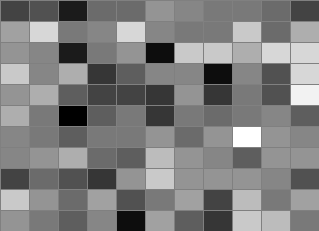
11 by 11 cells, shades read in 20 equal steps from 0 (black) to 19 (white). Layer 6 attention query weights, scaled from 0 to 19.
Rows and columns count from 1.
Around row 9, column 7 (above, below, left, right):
11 12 15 11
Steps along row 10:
down down up down up up down up down up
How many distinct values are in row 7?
6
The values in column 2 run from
6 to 16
